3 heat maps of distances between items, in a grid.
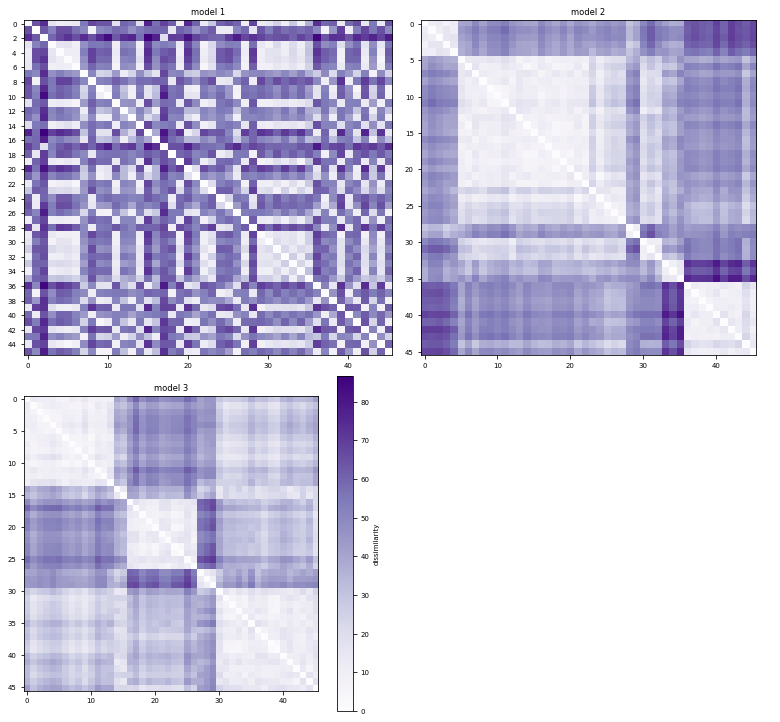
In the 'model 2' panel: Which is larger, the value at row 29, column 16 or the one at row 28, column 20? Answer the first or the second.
the first
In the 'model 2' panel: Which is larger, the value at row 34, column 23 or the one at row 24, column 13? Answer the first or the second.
the first
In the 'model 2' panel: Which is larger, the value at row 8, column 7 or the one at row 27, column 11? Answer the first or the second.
the second
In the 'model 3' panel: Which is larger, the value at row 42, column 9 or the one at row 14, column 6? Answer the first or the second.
the second
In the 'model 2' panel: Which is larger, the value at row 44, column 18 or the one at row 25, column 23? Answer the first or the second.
the first
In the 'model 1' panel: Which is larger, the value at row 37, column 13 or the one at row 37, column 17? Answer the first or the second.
the second
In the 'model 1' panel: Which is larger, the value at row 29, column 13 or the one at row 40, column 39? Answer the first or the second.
the second
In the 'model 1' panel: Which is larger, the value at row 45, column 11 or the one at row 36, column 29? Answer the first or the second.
the second
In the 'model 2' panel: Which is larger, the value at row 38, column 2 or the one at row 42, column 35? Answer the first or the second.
the second
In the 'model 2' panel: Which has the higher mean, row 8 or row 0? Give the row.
0
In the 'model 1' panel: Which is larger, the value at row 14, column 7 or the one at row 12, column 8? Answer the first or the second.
the second
